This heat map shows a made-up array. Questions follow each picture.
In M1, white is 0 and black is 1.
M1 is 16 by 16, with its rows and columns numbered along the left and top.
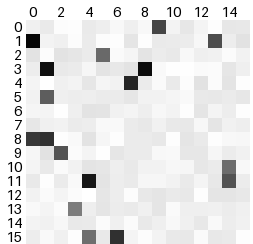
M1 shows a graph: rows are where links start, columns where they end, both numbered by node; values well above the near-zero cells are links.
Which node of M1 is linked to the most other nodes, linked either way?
node 1
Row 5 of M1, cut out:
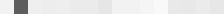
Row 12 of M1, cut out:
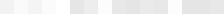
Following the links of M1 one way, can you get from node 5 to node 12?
no
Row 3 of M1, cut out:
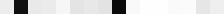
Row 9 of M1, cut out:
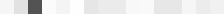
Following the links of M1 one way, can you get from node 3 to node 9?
yes
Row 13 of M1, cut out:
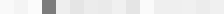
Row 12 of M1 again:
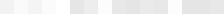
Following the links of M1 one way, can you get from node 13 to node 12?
no
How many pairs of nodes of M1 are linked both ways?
0
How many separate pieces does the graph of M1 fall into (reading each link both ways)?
3
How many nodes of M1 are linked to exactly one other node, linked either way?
3
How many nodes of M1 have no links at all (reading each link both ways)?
1
